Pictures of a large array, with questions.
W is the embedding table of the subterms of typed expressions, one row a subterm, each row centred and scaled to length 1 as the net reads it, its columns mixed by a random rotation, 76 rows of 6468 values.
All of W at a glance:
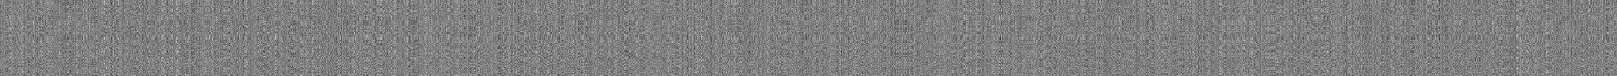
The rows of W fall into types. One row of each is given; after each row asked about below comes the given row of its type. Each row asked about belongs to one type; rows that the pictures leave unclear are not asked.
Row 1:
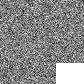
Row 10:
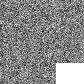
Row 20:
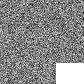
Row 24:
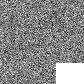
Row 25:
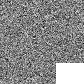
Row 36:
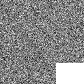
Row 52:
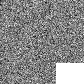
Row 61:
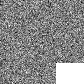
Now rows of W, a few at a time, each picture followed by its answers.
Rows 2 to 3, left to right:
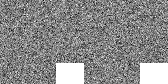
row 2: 1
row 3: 25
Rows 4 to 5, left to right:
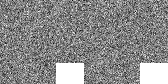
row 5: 52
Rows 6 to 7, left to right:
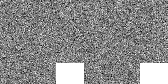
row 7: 52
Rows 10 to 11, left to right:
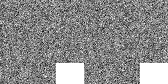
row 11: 10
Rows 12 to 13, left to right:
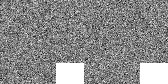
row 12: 52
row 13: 24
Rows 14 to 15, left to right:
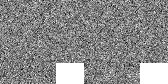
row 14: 1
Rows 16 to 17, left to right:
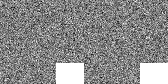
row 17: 20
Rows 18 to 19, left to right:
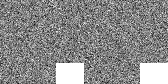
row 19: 36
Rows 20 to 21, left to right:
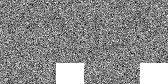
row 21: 24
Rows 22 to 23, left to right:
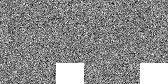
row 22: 20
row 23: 24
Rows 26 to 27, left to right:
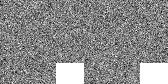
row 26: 61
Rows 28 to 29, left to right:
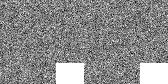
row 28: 10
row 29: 24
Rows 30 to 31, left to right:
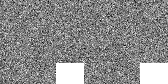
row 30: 61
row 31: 36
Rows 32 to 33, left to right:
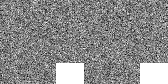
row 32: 52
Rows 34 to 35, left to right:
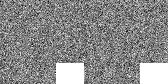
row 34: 61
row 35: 10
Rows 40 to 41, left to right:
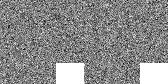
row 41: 1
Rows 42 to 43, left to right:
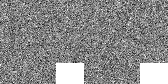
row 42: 24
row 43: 52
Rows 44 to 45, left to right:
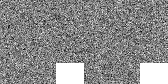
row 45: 52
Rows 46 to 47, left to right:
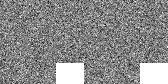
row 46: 61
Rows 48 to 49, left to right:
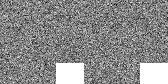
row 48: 25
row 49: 20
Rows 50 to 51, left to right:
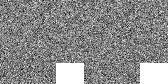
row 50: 1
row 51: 52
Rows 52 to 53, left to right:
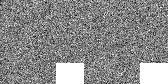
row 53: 24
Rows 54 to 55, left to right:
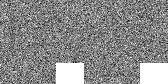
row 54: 24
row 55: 25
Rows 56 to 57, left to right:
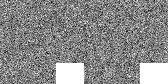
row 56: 24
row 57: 10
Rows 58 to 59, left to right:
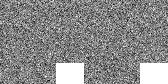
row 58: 10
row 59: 36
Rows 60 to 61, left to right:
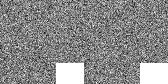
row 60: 36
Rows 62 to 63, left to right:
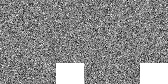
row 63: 1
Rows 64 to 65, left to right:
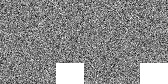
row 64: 20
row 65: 25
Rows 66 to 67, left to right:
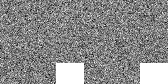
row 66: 36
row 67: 25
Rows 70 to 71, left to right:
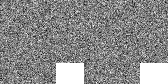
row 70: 52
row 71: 61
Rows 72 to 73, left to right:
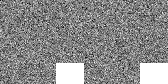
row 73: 25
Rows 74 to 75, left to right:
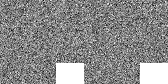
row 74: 1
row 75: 20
